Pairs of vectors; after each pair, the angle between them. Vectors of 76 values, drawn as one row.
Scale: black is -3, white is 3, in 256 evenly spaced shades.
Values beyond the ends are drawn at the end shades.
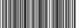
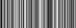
nearly opposite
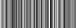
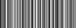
nearly opposite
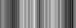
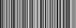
orthogonal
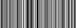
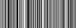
partly aligned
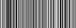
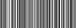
nearly opposite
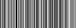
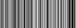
partly opposed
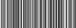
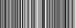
partly opposed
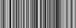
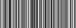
partly aligned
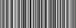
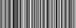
nearly opposite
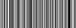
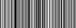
orthogonal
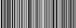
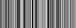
orthogonal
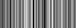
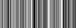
partly aligned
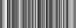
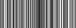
partly aligned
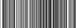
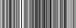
partly aligned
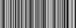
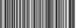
nearly opposite
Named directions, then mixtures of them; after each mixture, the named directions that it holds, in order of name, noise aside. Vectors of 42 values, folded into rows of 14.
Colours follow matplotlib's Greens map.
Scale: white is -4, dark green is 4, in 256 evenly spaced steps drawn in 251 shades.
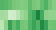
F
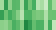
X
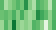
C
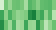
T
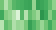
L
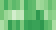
F, X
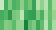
T, X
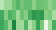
C, T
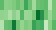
C, F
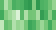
L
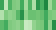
X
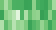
L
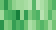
L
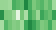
L, X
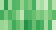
X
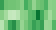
C, F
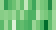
C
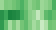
F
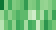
T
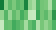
C, T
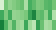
T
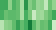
T, X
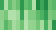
L, X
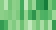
T, X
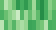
C, L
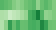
F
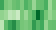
C, F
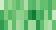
T
